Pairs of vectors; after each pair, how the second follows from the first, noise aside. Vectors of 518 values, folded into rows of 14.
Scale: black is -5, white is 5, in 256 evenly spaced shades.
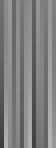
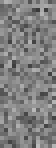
shuffled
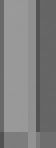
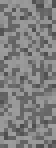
shuffled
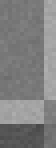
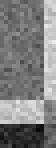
scaled up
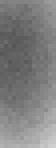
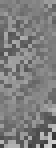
sign-scrambled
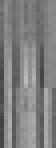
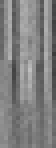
reversed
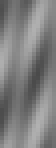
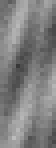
reversed
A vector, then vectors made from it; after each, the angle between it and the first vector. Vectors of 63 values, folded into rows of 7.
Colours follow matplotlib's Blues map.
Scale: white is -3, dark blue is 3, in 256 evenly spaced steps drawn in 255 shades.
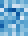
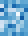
nearly opposite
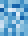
nearly opposite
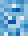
partly aligned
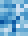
orthogonal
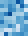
orthogonal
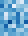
partly aligned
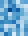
partly aligned
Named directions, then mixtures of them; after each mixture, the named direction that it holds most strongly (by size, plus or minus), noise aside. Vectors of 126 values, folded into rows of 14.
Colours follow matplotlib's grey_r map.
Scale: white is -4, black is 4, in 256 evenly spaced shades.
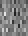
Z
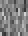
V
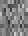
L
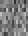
V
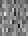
Z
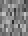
Z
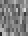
V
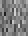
Z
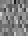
L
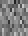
L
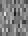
Z
